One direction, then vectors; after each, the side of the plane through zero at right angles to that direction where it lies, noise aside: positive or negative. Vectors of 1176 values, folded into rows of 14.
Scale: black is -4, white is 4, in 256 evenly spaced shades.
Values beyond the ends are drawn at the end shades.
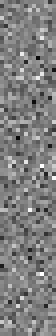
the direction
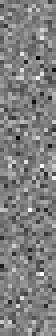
positive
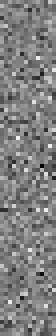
negative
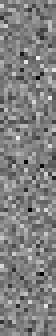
negative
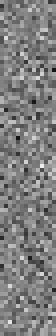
positive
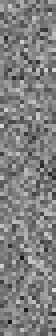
negative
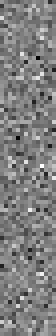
positive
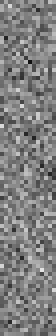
negative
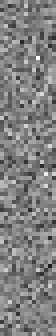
negative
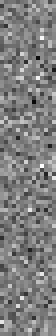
positive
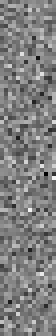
positive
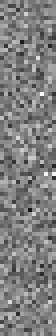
negative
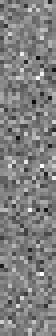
positive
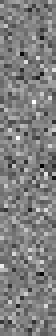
negative
